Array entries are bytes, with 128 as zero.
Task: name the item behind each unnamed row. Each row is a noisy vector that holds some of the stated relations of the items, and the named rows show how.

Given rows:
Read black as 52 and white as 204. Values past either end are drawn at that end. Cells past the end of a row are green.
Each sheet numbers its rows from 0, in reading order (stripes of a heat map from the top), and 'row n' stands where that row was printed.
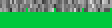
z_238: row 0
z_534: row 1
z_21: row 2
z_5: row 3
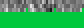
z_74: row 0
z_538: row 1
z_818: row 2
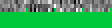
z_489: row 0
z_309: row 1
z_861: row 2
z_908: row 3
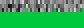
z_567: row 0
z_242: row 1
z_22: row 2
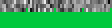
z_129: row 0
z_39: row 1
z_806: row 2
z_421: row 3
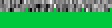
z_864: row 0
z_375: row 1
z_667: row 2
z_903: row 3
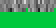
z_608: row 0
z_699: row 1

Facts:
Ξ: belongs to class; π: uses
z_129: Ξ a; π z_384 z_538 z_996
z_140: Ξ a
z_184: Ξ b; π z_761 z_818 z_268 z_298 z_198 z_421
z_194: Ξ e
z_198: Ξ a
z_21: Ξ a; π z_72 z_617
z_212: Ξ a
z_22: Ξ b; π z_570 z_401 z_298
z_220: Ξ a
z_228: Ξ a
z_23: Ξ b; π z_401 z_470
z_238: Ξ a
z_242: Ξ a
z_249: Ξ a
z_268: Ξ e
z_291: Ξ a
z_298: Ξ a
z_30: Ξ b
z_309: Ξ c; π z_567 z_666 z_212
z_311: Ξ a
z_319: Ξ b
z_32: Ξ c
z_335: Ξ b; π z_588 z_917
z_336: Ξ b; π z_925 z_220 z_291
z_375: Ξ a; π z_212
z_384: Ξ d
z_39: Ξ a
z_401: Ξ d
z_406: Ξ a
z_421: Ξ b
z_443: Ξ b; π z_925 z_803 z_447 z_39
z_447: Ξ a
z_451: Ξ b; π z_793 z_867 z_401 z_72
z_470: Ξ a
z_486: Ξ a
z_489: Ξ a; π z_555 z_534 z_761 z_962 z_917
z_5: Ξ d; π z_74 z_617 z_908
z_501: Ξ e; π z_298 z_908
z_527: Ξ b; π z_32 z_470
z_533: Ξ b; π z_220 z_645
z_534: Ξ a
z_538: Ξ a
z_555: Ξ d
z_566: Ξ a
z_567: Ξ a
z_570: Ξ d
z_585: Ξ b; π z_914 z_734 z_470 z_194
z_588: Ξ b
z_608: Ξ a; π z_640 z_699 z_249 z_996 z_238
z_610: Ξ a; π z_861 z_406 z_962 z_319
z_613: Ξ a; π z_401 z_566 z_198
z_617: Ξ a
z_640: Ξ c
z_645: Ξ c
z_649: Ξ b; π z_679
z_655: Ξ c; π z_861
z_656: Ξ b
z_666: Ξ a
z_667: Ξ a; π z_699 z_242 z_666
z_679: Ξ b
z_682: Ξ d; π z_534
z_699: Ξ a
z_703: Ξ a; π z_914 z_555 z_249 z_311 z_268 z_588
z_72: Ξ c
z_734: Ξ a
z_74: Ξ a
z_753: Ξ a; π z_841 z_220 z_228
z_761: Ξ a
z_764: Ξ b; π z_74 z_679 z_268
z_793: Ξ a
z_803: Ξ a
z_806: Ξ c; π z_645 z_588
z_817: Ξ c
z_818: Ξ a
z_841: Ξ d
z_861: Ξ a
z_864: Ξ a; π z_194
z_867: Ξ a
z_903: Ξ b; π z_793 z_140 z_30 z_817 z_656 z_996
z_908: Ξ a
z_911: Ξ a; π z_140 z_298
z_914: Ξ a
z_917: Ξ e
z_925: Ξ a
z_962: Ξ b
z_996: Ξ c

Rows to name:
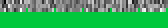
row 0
z_655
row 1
z_917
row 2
z_914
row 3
z_585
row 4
z_194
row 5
z_319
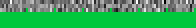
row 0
z_640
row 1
z_588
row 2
z_291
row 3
z_527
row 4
z_753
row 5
z_649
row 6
z_501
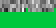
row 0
z_533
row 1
z_555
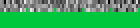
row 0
z_610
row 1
z_962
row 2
z_817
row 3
z_679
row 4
z_228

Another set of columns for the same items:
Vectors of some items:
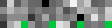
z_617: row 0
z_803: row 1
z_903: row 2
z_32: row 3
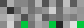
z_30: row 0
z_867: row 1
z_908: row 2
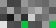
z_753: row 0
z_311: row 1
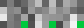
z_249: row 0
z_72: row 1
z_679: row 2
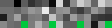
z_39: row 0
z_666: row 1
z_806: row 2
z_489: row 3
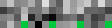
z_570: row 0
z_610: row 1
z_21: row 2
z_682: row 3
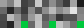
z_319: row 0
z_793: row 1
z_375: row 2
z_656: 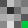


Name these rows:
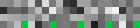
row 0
z_421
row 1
z_585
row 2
z_645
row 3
z_864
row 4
z_996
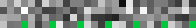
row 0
z_23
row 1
z_335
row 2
z_533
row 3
z_608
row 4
z_309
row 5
z_640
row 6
z_667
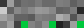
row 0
z_538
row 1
z_486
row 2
z_534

